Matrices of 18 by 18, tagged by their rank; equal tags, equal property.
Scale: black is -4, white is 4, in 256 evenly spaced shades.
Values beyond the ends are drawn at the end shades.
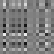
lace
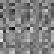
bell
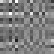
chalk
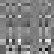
chalk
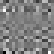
chalk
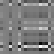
lace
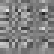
chalk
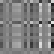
lace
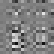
chalk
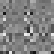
bell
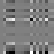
lace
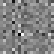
bell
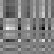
lace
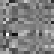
bell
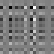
lace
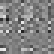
bell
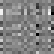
chalk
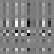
lace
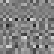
bell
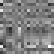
bell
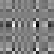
lace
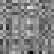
bell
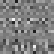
bell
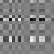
lace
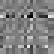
chalk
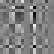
chalk
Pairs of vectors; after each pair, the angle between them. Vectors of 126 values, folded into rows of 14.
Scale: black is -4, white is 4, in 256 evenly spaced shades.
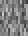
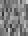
nearly opposite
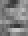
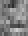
nearly parallel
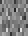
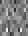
nearly parallel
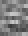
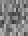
partly opposed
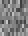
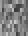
orthogonal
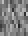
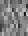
nearly parallel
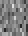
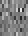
orthogonal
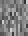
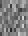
orthogonal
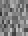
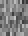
orthogonal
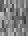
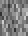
partly opposed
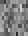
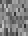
partly aligned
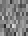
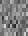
nearly opposite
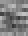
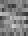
nearly opposite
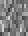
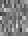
partly opposed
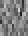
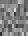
partly opposed
